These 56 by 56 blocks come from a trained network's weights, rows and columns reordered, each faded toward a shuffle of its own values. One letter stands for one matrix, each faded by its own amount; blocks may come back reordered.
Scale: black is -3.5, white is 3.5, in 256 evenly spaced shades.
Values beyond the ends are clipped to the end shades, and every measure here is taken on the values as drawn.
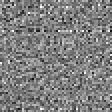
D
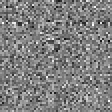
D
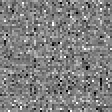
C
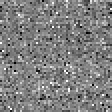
C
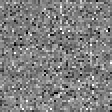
C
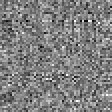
D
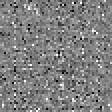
C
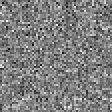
D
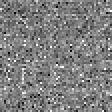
C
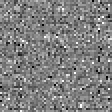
C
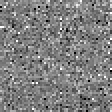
C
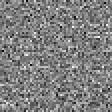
D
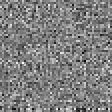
D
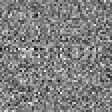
D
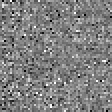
C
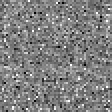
C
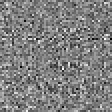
D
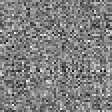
D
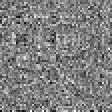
D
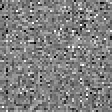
C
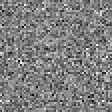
D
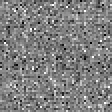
C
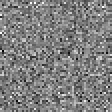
D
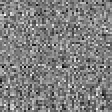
D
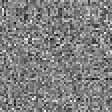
D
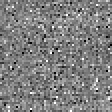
C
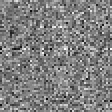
D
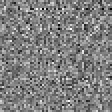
D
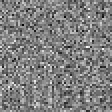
D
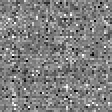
C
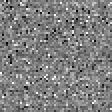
C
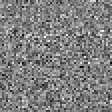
D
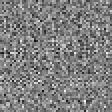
D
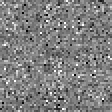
C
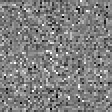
C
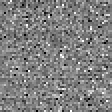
C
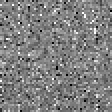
C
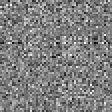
D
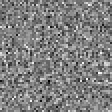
D
